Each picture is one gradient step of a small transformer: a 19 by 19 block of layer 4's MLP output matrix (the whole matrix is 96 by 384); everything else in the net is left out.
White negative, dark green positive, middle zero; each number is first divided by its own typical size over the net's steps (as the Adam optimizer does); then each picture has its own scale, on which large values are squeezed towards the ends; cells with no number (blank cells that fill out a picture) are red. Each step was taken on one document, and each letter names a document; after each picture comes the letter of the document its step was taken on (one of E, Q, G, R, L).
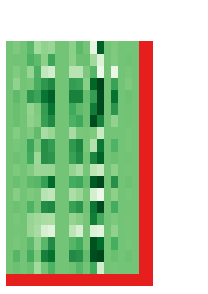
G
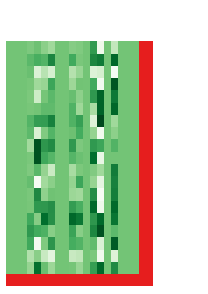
G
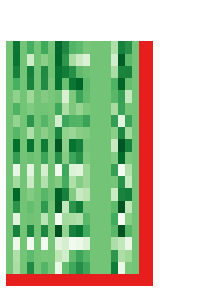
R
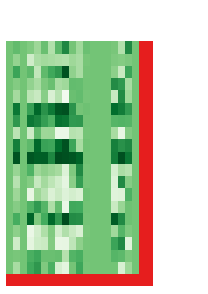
R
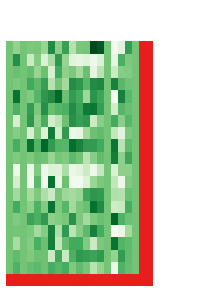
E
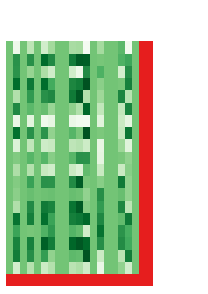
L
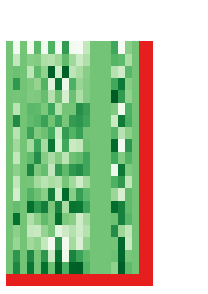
R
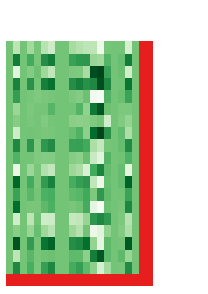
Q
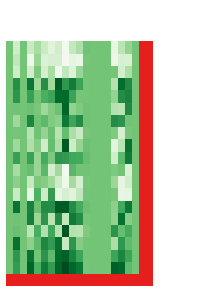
R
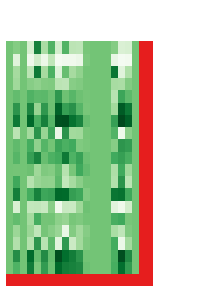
R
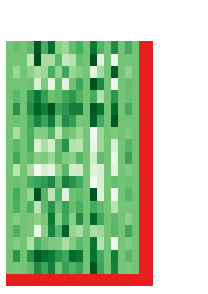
E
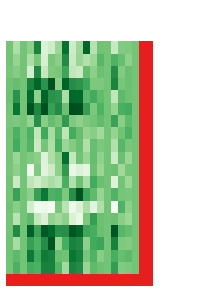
E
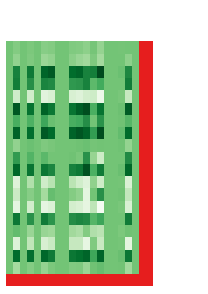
L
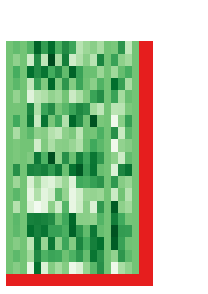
E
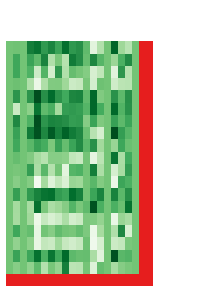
E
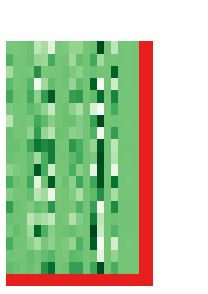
G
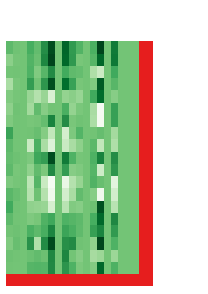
G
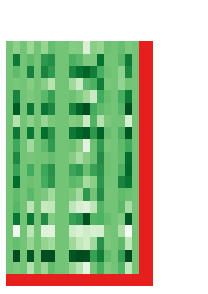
L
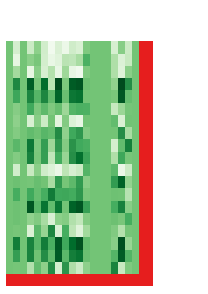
R
